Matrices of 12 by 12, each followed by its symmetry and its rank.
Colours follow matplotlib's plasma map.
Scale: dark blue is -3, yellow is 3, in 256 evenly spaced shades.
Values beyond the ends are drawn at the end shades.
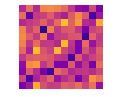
symmetric, full rank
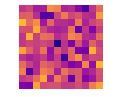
neither, full rank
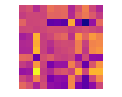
antisymmetric, rank two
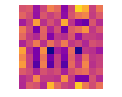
neither, rank two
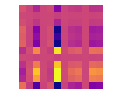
neither, rank one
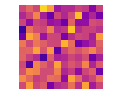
antisymmetric, full rank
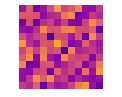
symmetric, full rank
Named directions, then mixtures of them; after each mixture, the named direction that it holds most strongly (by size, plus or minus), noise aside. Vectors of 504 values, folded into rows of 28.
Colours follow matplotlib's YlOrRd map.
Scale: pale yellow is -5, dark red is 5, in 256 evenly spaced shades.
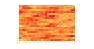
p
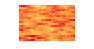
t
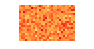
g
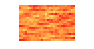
p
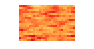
t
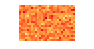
g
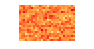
g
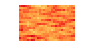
t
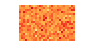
g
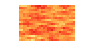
t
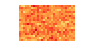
g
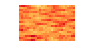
t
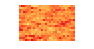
t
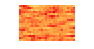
p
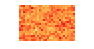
g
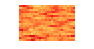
t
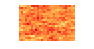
t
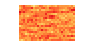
p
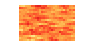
t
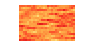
p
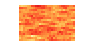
t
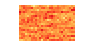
p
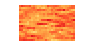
t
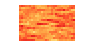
t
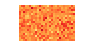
g
